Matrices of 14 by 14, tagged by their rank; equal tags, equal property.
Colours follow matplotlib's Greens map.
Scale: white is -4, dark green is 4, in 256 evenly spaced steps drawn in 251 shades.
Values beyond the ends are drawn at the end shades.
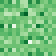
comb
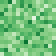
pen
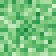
pen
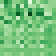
comb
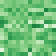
comb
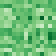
comb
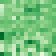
comb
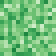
pen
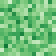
pen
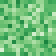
pen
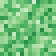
pen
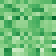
comb
